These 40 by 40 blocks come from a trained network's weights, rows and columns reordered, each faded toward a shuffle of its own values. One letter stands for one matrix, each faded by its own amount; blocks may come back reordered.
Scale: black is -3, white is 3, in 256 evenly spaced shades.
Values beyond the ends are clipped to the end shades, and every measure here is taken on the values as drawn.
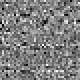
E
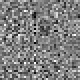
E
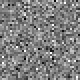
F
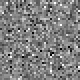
F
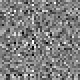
E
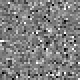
F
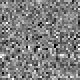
E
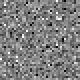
F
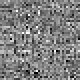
E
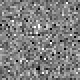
F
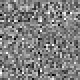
E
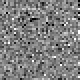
F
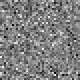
F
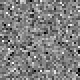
F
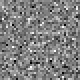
F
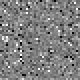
F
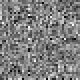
E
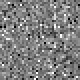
F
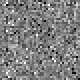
F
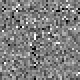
F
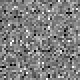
F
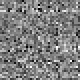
E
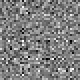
E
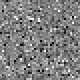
F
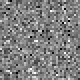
F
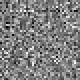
E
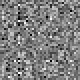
E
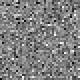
F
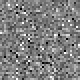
F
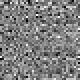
E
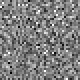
E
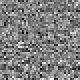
E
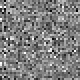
E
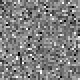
F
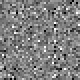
F
